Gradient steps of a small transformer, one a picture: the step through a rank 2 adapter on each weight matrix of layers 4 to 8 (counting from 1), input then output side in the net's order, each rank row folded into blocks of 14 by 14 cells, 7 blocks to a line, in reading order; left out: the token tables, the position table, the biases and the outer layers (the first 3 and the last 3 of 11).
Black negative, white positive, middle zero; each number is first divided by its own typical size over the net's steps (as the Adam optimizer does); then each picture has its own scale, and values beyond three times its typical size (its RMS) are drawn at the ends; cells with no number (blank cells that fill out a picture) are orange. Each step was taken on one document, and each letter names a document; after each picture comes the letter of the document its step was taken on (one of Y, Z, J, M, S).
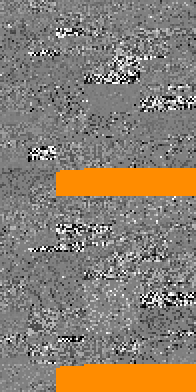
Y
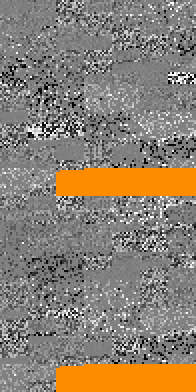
Y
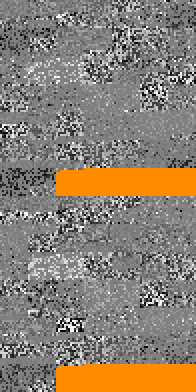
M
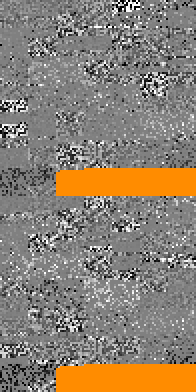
M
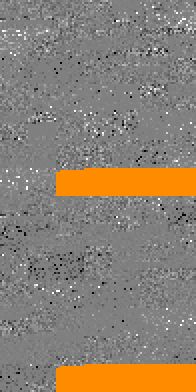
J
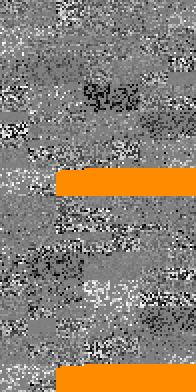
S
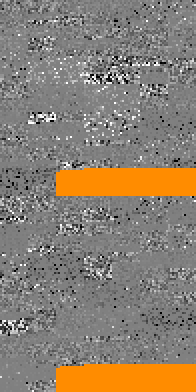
J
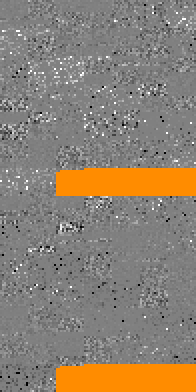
J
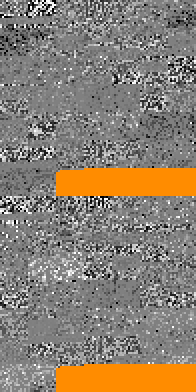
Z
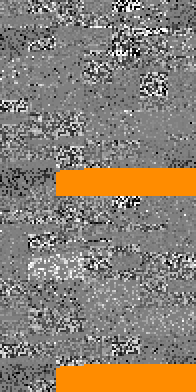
M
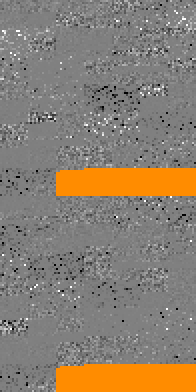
J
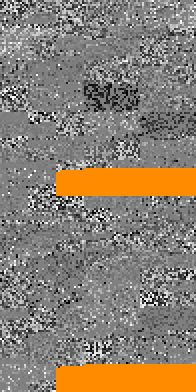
S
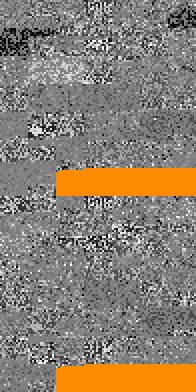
Z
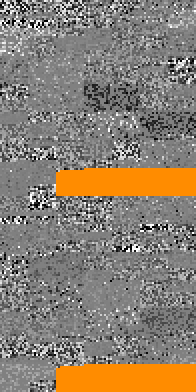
S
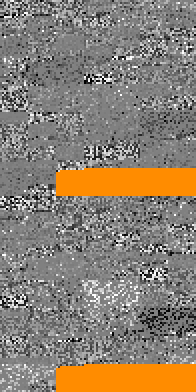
S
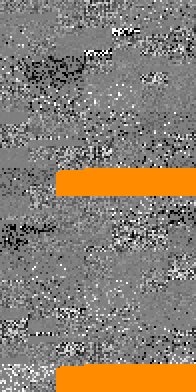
Y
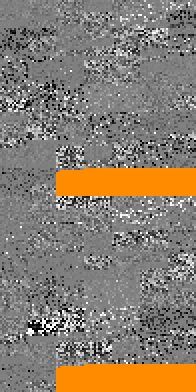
Y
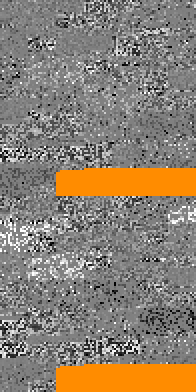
M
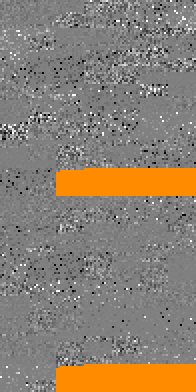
J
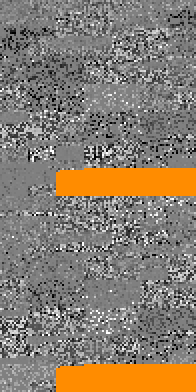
Y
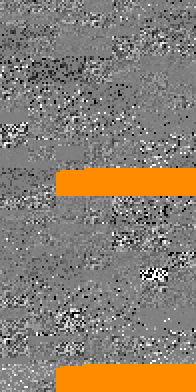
Y
